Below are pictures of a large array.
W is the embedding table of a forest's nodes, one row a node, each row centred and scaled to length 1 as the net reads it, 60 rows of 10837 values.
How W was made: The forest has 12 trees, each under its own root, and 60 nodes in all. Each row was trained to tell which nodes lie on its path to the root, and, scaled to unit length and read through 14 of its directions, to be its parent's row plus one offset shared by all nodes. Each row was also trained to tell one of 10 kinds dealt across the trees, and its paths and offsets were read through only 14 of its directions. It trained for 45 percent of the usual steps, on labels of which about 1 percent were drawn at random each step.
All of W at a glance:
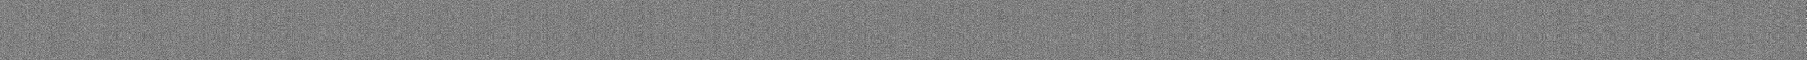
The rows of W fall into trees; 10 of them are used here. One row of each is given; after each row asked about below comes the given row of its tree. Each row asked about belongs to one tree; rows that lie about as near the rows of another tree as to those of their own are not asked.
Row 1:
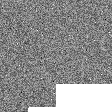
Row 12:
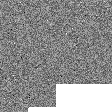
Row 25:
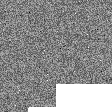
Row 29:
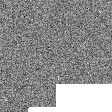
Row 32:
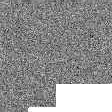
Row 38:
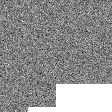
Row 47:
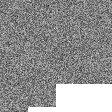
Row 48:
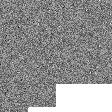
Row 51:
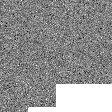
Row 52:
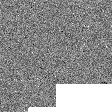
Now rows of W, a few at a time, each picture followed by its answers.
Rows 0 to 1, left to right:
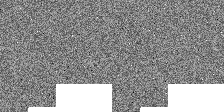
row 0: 47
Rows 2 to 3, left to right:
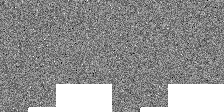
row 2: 29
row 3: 12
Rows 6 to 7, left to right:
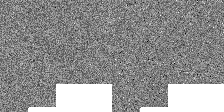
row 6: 47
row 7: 38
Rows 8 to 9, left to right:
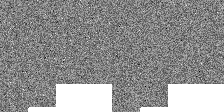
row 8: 32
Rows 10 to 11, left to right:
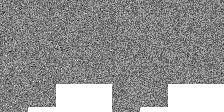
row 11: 38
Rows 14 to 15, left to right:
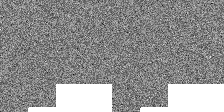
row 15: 32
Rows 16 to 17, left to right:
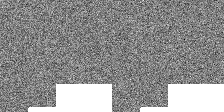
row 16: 1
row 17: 12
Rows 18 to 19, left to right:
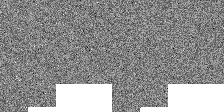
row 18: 1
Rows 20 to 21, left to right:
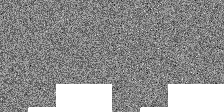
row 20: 38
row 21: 51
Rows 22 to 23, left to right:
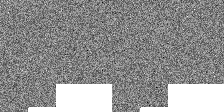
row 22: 29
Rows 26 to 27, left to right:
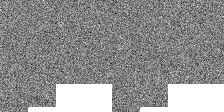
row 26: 32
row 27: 51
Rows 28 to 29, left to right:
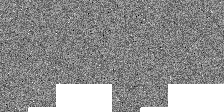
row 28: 51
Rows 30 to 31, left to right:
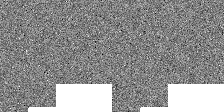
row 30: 1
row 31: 51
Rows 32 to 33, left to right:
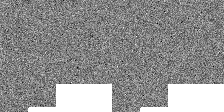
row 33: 52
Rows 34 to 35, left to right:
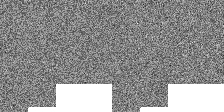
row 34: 38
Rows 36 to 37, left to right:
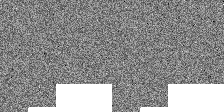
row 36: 38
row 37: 38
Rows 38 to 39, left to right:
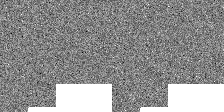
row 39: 52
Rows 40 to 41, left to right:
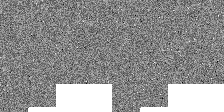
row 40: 12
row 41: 25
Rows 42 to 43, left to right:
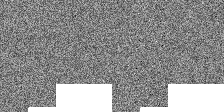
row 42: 25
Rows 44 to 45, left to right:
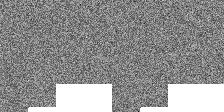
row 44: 29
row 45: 52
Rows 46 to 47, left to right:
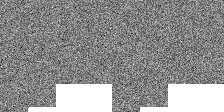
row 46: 51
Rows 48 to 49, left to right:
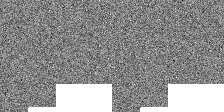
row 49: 29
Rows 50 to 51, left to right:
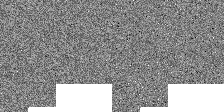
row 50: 25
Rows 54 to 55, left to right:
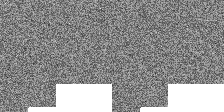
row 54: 48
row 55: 29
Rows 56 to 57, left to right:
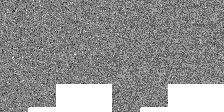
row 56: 52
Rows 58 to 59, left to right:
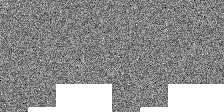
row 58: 1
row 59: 52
